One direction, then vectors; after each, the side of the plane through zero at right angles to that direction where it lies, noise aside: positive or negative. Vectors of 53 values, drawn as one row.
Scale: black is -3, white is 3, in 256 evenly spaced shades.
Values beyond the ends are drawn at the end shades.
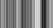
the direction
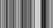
positive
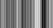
positive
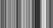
negative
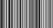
negative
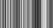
negative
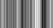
positive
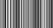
negative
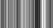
negative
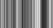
positive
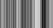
positive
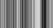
positive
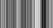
positive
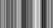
positive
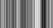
positive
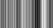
negative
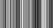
negative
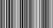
positive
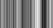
positive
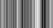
positive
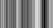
positive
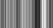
negative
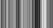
negative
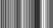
negative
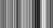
negative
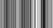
positive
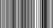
positive
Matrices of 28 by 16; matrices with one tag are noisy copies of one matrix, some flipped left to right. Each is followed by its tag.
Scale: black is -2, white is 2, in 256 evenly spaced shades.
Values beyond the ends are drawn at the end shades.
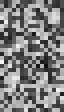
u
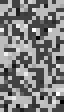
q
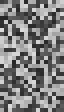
q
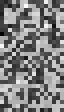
u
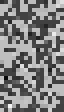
q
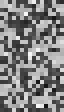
q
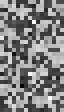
q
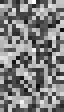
q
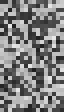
q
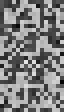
u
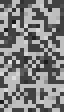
u
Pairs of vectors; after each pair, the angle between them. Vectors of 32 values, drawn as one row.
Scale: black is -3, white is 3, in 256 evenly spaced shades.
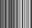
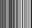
nearly parallel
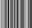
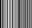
partly opposed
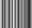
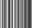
nearly parallel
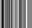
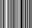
orthogonal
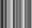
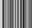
partly opposed
